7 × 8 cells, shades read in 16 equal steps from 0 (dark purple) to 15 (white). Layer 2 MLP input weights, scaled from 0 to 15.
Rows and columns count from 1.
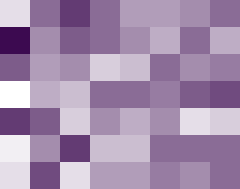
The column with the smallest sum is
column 2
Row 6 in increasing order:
3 6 6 6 8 11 11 14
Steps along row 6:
down down up same down same same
